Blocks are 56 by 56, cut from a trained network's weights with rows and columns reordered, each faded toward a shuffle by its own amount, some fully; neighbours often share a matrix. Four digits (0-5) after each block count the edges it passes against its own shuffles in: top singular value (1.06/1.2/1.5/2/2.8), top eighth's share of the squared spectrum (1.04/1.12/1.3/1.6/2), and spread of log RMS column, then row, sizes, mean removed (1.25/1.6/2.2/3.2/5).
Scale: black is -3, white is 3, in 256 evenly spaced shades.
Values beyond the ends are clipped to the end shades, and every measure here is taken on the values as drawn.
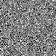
2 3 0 1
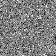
2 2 0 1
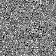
2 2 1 0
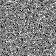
0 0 0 0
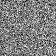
1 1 0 0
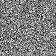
2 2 0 1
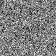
0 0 0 0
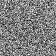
0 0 0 0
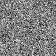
1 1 0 0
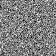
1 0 0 0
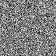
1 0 0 0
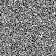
2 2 0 0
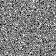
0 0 0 0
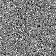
1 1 0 0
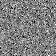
1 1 0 0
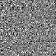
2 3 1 2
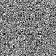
2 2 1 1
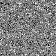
2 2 0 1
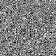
3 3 1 2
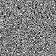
2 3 0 1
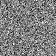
1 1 0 0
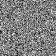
2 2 0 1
